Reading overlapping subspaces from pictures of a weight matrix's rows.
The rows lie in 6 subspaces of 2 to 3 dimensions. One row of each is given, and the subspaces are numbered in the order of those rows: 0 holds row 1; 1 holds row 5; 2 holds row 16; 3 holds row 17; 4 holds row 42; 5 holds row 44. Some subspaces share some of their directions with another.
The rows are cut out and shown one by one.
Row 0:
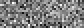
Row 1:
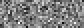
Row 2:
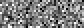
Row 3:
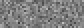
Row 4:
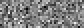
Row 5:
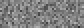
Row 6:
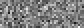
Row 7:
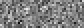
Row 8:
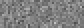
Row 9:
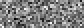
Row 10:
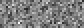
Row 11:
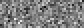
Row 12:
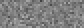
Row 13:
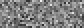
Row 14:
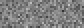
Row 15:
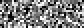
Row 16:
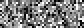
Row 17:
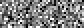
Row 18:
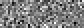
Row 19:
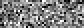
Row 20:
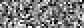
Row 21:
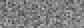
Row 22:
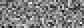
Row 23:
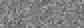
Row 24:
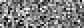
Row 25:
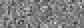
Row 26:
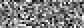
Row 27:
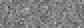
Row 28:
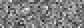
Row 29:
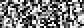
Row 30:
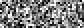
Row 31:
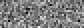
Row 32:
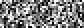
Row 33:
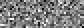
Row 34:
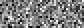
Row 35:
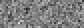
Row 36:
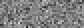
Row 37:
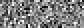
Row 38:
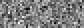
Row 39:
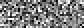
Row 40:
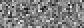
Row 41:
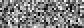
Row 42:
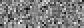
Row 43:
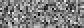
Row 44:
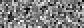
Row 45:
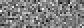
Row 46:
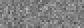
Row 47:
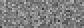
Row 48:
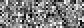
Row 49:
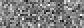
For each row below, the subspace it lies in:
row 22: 3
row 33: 4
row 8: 2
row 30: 2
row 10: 5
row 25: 2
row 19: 4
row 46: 1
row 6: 1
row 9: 3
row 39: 4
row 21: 5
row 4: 1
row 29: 5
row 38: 2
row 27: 3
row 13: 0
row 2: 3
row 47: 5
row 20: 0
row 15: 5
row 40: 4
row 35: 5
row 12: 0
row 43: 1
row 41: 1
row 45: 4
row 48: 2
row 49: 4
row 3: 0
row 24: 5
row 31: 5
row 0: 2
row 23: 4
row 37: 2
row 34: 3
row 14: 3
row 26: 0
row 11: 3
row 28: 3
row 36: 4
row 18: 2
